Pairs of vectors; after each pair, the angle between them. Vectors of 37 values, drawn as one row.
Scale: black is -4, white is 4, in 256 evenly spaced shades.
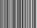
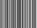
nearly parallel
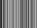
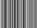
partly opposed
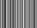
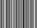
nearly opposite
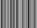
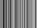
orthogonal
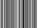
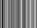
orthogonal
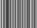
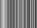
orthogonal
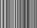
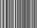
nearly parallel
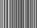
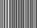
nearly parallel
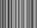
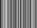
orthogonal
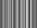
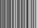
partly opposed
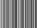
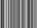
orthogonal
